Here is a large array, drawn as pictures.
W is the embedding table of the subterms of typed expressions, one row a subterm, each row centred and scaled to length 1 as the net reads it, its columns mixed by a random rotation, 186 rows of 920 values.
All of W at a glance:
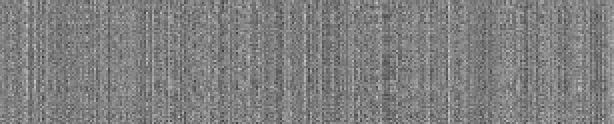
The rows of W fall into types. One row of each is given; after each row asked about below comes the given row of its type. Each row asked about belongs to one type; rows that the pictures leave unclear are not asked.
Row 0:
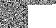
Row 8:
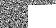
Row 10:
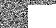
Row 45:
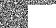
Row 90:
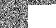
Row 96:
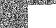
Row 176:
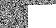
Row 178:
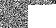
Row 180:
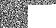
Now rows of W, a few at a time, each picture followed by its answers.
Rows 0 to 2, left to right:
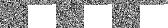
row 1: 90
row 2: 45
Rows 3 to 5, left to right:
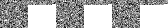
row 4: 0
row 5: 90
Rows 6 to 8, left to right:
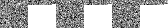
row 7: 96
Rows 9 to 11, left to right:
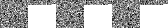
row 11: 96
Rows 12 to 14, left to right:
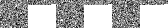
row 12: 96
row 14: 90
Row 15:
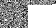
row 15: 0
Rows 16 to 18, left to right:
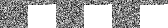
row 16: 180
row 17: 176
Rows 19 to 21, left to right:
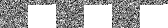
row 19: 178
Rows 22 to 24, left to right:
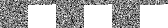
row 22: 178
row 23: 176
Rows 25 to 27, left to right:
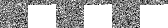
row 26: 178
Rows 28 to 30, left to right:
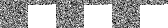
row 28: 178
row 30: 176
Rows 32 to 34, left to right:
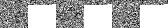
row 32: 10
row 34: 10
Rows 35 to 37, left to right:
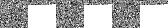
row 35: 8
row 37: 45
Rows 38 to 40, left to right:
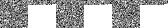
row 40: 0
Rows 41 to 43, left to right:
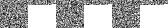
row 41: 96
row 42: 90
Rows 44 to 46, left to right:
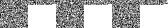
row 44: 90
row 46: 96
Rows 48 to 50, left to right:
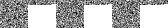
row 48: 96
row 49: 45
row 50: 178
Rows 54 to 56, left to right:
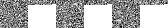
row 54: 178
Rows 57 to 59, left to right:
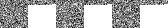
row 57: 176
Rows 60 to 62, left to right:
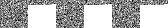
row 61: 8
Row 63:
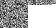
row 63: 90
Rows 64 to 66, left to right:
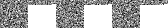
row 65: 178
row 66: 8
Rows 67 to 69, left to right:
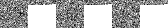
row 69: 8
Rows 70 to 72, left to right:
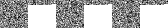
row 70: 96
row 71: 90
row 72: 10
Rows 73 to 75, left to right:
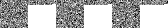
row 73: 45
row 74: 0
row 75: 0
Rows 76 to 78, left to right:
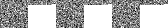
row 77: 8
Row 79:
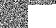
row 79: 178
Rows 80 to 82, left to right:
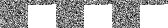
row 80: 178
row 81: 178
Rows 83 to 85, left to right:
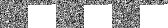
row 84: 10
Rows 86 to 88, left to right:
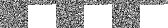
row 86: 178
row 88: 45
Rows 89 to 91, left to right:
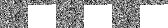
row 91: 176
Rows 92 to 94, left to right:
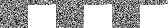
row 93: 180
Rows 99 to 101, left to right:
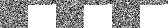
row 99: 178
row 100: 180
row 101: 45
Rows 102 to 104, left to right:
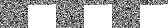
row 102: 10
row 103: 10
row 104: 90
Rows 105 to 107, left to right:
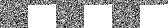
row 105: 10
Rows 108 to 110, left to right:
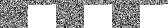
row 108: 180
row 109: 0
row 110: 96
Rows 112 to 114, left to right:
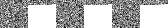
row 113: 0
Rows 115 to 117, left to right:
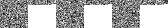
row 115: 96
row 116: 10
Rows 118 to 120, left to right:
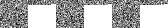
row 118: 96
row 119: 10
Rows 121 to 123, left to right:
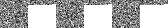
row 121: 10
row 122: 8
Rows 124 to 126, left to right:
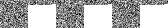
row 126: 0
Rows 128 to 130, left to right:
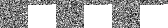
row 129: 90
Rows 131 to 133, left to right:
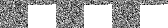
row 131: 90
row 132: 176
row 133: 8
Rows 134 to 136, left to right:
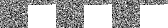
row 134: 8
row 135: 8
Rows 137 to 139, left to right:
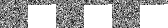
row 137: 90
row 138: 176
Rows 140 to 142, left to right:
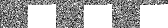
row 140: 180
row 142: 178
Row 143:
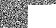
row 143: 180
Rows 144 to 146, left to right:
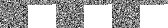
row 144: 0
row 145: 96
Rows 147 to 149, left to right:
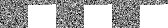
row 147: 176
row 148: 0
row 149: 180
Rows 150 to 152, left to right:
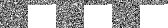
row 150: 45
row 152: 0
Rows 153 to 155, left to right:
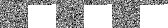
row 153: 10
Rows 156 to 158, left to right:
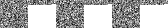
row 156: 96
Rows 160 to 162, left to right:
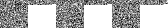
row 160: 90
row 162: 96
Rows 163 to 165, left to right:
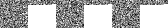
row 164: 90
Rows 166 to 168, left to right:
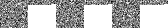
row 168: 45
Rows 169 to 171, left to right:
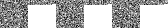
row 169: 45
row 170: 96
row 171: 8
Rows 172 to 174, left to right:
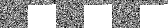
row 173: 8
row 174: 10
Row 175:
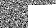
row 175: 8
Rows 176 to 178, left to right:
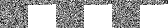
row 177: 178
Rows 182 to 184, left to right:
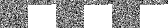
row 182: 96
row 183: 178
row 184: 45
